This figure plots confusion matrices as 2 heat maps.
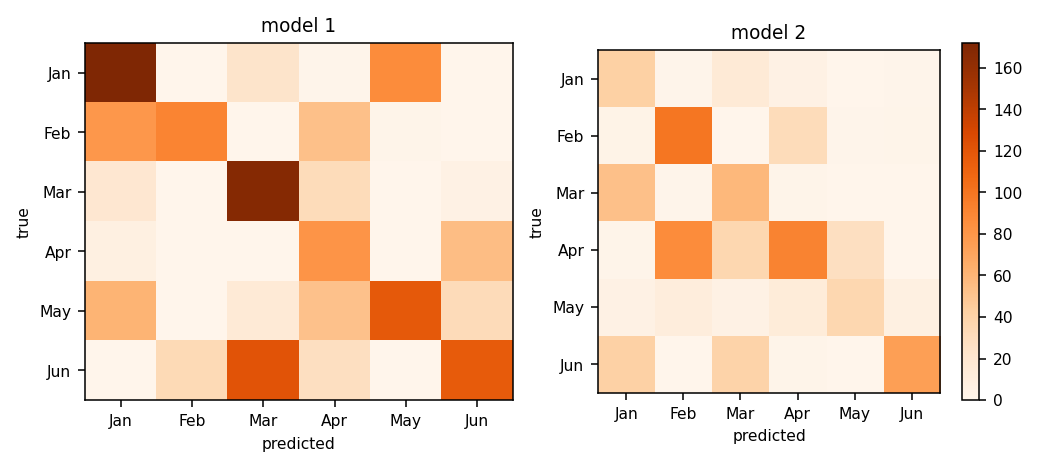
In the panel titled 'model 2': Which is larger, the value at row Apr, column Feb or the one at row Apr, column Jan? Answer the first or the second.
the first
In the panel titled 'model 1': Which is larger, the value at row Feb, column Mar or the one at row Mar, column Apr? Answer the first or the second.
the second
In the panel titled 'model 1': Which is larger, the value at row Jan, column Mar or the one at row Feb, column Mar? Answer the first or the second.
the first
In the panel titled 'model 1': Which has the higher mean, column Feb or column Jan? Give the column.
Jan
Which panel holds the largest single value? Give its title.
model 1
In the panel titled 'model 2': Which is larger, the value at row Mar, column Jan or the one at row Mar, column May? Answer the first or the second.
the first
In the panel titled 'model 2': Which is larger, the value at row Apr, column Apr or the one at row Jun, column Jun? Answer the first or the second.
the first
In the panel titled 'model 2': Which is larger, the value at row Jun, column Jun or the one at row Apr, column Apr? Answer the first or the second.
the second
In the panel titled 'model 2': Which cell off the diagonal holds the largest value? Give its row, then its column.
Apr, Feb
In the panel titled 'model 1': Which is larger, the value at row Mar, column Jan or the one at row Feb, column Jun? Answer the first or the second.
the first
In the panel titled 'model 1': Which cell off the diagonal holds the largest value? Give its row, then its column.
Jun, Mar
